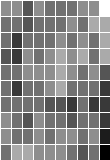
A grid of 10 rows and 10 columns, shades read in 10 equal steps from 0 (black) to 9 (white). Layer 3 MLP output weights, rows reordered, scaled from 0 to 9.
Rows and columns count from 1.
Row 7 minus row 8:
-1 0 1 -1 -1 -1 -1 0 -2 0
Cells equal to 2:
8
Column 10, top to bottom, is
9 6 6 6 3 2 2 2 1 0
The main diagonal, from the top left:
5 4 4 4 5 6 2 4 5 0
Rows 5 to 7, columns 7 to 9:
5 4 5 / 4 4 4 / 2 4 2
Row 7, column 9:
2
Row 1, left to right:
5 5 3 5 4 4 4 5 5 9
